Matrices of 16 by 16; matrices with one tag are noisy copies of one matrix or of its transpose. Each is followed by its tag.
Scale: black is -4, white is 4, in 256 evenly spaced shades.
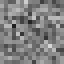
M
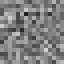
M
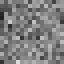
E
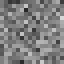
E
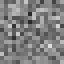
M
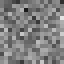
E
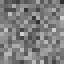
E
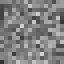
E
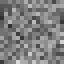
E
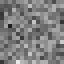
E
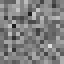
M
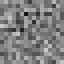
M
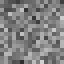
E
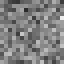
E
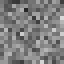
E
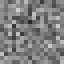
M
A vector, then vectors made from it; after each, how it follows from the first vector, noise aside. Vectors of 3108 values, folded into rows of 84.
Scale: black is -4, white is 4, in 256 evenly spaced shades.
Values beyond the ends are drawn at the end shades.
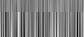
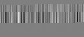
partly zeroed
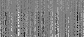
partly zeroed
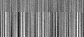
negated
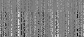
partly zeroed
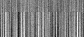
negated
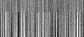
negated
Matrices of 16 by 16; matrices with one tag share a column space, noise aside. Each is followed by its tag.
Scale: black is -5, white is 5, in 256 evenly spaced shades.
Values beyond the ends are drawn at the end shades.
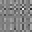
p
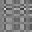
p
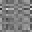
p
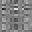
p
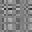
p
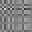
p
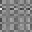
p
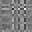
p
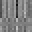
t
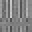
t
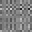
p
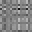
p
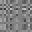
p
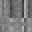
t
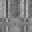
t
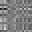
p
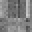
t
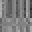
t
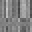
t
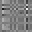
p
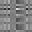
p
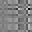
p
